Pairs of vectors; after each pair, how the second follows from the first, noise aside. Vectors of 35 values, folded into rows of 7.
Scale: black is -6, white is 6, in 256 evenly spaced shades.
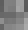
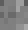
partly zeroed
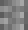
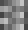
scaled up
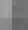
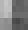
scaled up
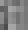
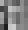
scaled up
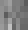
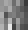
scaled up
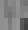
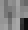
scaled up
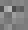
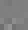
partly zeroed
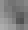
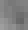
shrunk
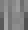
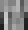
scaled up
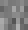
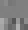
partly zeroed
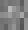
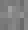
shrunk
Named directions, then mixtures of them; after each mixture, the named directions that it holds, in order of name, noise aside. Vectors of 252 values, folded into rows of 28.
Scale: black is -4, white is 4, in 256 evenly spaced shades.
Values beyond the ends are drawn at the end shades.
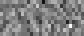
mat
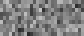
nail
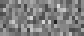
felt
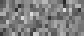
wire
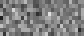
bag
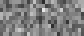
mat, nail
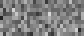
bag, nail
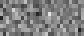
bag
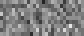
bag, mat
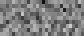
mat, wire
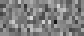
felt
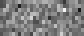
felt, wire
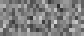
felt, mat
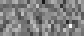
mat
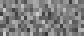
bag, felt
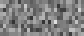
felt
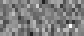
mat, nail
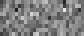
wire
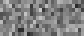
nail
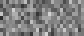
bag, mat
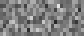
felt, mat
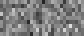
bag, mat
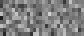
bag, wire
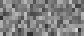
bag, nail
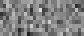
felt, nail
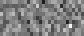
mat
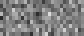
bag, mat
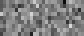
mat, wire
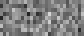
bag, felt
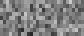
nail, wire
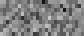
mat, wire
